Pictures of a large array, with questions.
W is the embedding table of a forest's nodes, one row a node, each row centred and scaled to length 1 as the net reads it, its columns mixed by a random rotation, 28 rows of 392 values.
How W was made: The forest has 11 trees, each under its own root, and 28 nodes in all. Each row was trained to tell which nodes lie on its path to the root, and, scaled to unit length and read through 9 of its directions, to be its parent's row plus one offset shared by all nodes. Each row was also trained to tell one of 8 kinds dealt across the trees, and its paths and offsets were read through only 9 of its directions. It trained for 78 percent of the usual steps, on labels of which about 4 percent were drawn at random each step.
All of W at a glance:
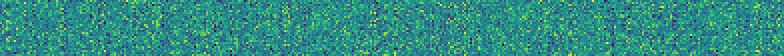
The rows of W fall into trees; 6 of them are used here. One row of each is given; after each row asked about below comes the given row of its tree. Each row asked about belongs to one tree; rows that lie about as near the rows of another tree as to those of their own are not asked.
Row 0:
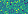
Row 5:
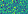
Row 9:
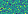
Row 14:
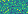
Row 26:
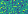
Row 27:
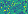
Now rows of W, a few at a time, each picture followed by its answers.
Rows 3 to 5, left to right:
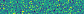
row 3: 9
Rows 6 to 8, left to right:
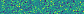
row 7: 14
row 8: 27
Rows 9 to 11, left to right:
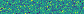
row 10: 14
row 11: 5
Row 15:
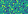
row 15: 26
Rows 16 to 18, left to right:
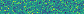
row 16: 27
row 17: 27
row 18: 0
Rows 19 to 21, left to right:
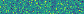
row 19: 14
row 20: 0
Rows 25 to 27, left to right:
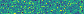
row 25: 9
